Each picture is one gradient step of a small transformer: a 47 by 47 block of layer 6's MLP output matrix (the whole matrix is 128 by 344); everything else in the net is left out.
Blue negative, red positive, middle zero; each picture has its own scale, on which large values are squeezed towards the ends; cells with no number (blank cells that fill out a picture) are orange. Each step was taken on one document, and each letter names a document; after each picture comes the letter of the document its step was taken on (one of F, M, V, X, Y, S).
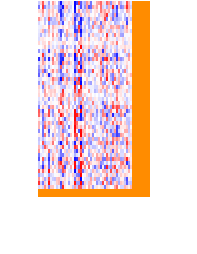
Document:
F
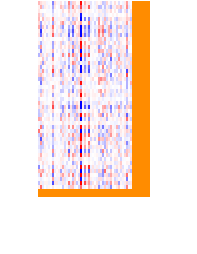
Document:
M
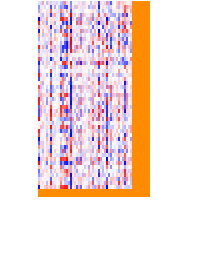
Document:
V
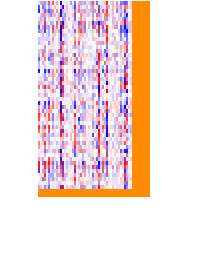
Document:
F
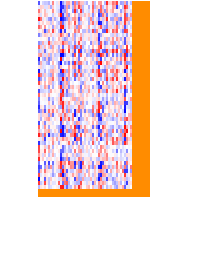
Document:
F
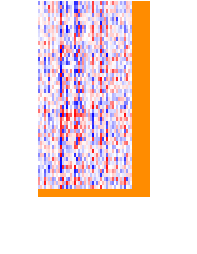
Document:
F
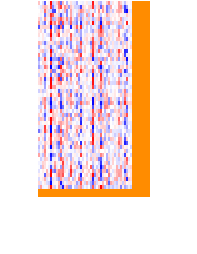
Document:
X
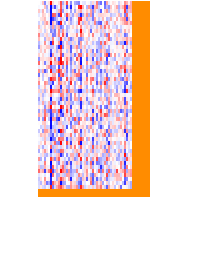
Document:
X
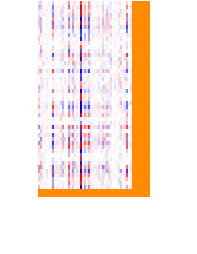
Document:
M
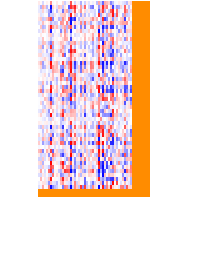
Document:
V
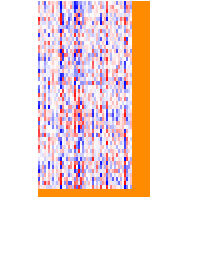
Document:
F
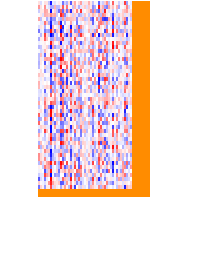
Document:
X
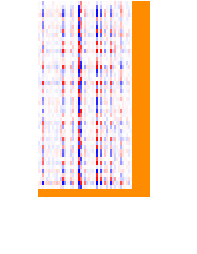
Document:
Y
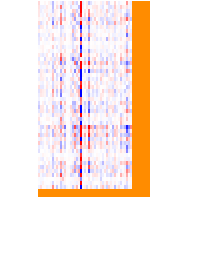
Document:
M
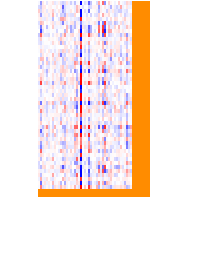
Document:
M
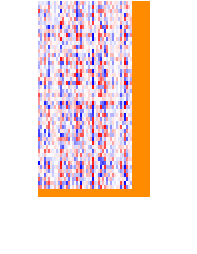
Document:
F
